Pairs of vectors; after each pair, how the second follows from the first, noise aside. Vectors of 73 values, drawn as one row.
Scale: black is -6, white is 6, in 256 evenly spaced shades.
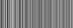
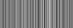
wrapped around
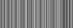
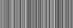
shuffled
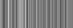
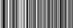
scaled up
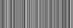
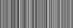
wrapped around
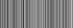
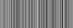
wrapped around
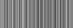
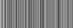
shuffled
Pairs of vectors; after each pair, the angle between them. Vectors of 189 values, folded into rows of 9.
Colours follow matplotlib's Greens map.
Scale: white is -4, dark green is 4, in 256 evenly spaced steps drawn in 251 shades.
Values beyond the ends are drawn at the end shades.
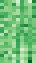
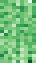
nearly parallel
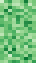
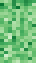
orthogonal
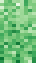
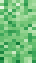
nearly parallel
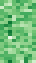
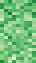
partly opposed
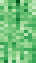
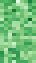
partly opposed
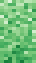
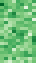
partly opposed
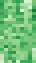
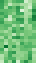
nearly parallel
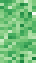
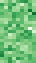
partly opposed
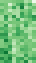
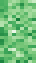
partly aligned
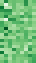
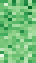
partly aligned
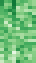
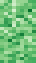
partly opposed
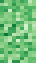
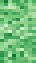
orthogonal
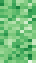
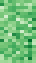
partly aligned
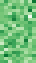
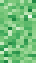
nearly parallel
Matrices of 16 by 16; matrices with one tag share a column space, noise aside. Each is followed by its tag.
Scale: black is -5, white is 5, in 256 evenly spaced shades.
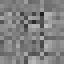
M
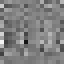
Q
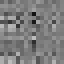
M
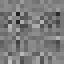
M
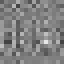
Q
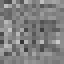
Q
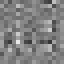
Q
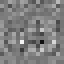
Q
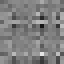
M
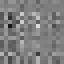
M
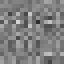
M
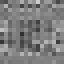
Q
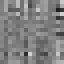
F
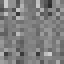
F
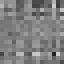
F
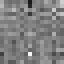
F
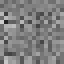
M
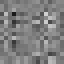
M
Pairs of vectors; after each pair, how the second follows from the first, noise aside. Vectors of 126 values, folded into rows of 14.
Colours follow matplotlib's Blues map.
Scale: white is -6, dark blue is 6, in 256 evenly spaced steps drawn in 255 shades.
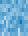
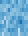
copied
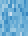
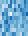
scaled up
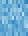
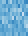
copied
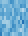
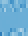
partly zeroed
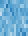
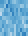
copied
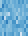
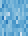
copied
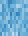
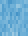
shrunk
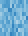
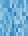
copied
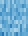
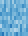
copied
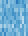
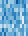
scaled up
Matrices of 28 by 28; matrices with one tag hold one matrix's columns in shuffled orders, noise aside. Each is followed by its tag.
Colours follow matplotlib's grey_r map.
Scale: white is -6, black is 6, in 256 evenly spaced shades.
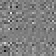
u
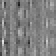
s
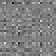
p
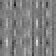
s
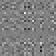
u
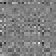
p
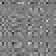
p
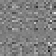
u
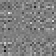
u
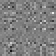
u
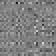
p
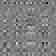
p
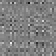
p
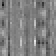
s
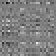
p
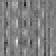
s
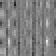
s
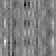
s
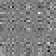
u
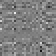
u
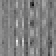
s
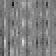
s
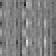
s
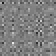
p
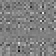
u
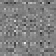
p
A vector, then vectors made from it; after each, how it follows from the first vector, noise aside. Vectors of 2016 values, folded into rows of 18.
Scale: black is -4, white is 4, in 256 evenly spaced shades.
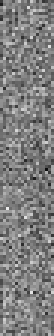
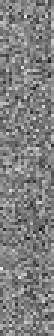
wrapped around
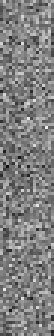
reversed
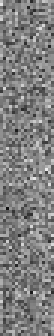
negated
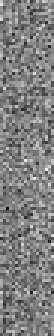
negated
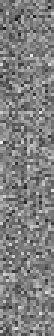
wrapped around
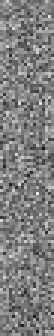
wrapped around
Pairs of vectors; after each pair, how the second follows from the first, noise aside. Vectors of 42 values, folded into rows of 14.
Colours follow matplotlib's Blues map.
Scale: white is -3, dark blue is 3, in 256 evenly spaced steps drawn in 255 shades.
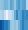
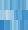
shrunk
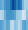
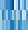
sign-scrambled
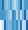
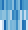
sign-scrambled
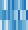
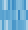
shrunk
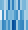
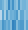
shrunk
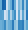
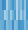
shrunk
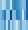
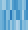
shrunk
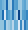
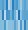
shrunk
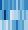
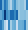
sign-scrambled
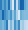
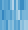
shrunk
